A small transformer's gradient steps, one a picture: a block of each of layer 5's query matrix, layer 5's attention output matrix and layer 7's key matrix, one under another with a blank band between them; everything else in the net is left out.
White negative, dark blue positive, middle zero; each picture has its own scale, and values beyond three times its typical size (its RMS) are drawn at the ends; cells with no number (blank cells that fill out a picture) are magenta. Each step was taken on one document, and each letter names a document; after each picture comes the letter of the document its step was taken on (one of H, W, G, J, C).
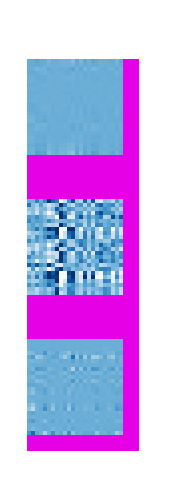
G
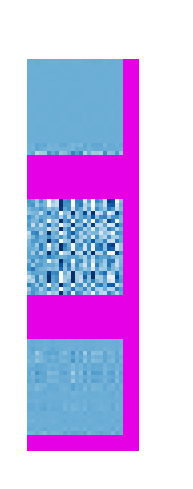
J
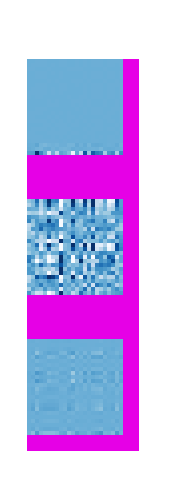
J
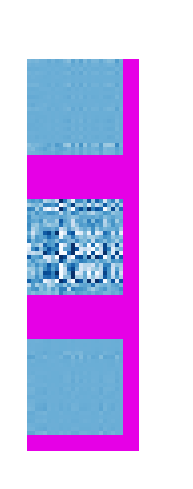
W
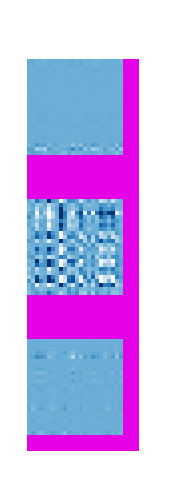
G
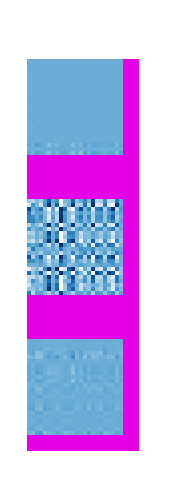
J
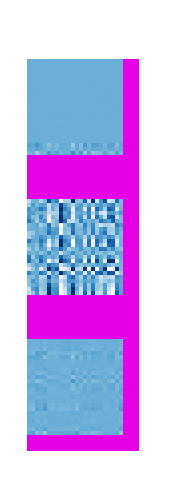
J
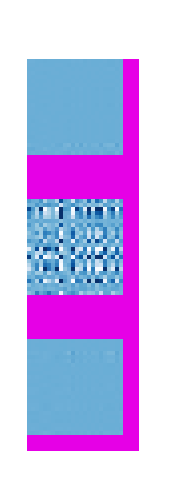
W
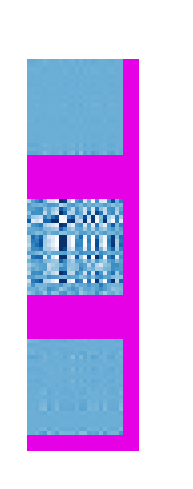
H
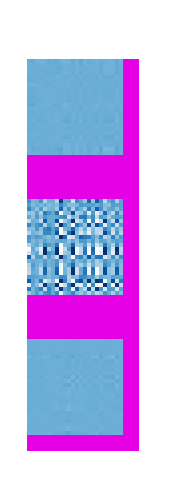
W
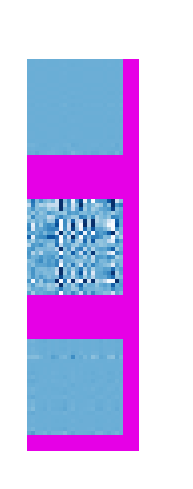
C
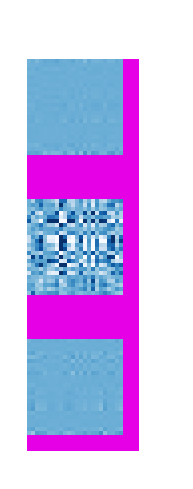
H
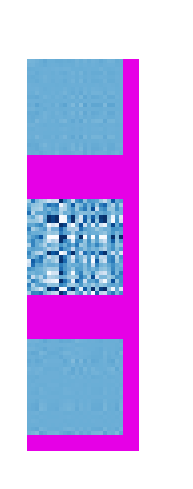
H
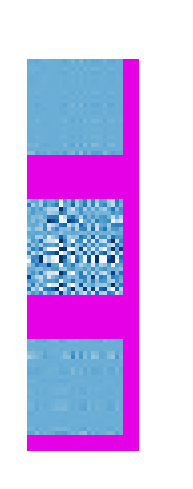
H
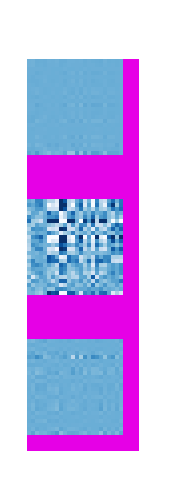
H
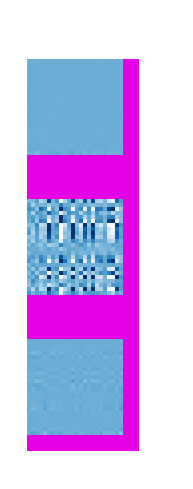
J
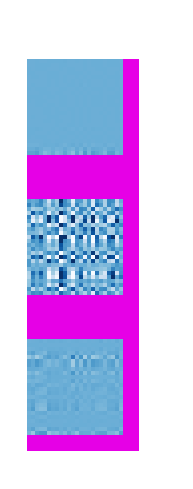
H
